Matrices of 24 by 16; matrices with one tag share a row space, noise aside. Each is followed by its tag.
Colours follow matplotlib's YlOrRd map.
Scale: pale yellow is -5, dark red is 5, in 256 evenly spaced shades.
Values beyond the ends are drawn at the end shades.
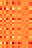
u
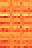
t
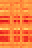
t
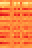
t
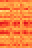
t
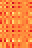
u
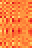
u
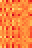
u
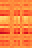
t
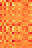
u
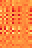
u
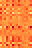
u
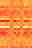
t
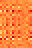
u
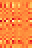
u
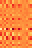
u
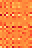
u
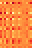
u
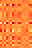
u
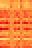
t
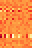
u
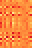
u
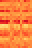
t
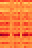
t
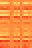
t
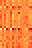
u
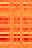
t
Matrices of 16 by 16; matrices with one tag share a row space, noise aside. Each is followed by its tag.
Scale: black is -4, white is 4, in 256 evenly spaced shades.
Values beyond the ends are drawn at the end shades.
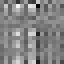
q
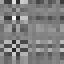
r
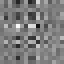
q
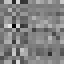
r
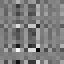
q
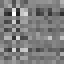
r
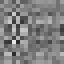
r
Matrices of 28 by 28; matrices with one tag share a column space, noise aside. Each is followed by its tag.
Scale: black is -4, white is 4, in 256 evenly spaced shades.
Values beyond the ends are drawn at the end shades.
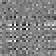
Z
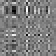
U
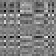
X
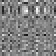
U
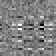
Z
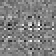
Z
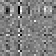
U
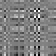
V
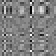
U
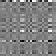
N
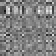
U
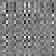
X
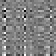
V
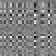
X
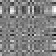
U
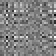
X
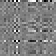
N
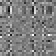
U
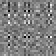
X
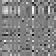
U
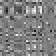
U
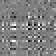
Z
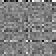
N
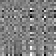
V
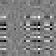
Z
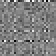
N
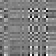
V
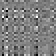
V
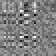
X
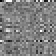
N
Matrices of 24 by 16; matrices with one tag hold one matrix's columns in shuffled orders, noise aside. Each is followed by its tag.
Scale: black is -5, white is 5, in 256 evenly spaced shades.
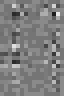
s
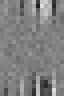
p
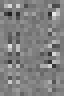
s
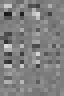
s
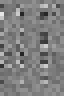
s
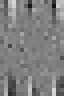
p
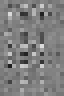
s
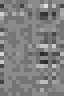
s
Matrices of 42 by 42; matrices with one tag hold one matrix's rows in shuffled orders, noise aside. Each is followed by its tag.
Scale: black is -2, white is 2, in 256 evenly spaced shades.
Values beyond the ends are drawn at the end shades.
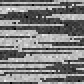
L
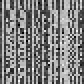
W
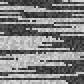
L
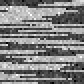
L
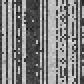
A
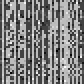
W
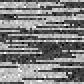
L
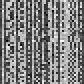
W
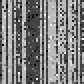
A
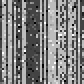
A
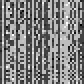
W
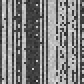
A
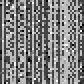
W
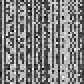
W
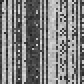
A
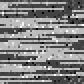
L
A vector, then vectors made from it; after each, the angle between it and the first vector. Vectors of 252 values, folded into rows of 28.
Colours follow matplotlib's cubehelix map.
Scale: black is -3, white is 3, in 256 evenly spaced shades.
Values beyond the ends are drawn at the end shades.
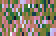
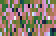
nearly opposite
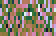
orthogonal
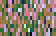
partly opposed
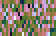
nearly opposite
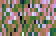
nearly opposite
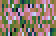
nearly opposite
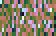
orthogonal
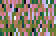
partly opposed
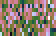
nearly opposite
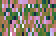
nearly parallel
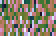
orthogonal
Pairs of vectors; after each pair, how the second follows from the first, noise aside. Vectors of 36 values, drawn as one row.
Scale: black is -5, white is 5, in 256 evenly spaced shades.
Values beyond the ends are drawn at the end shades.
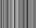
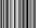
scaled up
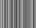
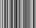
scaled up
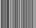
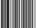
scaled up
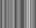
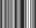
scaled up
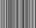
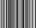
scaled up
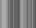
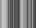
scaled up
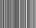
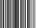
scaled up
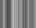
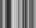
scaled up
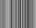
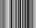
scaled up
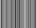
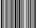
scaled up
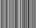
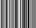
scaled up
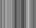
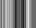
scaled up
